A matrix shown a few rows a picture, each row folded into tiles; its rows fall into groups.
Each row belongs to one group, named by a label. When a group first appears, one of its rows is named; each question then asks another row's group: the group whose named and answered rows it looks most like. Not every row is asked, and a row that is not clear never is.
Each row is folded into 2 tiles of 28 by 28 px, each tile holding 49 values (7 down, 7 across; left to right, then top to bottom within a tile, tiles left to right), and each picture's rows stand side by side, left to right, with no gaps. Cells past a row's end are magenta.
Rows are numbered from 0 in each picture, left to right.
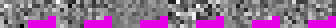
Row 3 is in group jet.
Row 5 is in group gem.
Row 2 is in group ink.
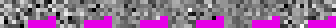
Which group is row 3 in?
ink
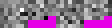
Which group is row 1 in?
gem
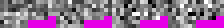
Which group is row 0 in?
jet
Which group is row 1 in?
gem
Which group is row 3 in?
ink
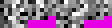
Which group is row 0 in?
ink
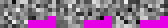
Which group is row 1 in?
ink
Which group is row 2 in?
gem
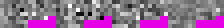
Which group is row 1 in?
ink
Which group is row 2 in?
jet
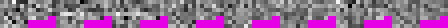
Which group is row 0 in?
gem
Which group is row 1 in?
jet
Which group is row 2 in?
jet
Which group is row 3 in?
gem
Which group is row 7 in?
gem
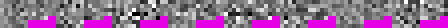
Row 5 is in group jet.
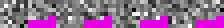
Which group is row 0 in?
gem
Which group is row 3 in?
gem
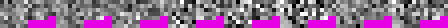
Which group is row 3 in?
gem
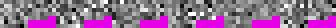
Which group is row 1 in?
gem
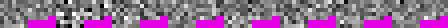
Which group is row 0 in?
gem
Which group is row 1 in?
jet
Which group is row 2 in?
jet
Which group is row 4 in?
jet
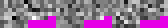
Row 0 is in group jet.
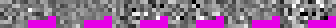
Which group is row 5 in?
ink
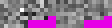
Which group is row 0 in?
ink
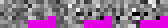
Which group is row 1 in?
ink
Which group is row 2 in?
ink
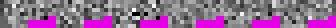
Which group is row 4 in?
jet
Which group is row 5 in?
gem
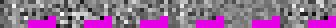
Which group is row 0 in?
ink
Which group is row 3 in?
ink
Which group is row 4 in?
jet
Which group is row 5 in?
ink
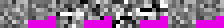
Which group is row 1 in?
jet
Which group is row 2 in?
jet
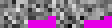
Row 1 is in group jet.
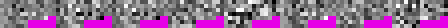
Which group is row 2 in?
ink
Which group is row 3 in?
gem
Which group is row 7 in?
gem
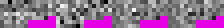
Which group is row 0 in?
jet
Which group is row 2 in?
ink
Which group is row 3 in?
ink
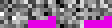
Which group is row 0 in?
jet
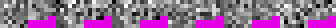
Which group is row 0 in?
gem
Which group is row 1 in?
ink
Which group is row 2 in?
ink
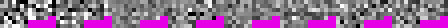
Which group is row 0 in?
gem
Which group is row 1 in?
jet
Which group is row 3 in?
ink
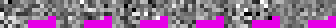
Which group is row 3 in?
gem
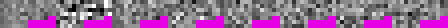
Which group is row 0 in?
ink
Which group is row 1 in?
jet
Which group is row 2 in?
ink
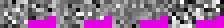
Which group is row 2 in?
gem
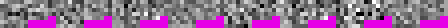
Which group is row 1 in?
gem
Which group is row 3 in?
gem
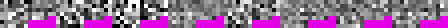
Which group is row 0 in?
jet
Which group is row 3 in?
jet
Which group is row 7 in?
jet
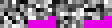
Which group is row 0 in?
gem
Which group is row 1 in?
jet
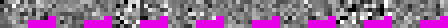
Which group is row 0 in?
ink
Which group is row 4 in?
gem
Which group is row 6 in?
jet
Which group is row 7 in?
jet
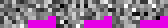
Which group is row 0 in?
gem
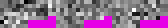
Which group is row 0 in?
jet
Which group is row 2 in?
ink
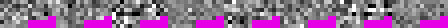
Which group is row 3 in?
ink
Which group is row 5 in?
gem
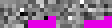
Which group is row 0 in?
ink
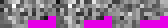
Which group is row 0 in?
ink
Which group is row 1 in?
ink
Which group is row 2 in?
jet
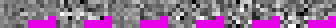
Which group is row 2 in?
jet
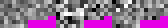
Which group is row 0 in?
gem
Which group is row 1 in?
jet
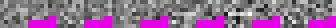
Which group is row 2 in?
ink
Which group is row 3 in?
jet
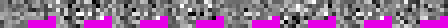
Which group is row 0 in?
jet
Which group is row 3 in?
ink
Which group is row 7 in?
gem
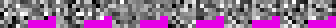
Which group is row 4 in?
gem
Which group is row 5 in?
gem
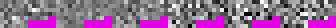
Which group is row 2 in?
gem
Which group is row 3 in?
gem
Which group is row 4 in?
ink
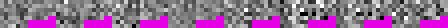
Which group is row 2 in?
gem
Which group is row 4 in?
ink
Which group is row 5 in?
ink
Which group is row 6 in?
ink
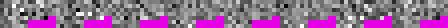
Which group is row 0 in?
ink
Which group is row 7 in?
ink
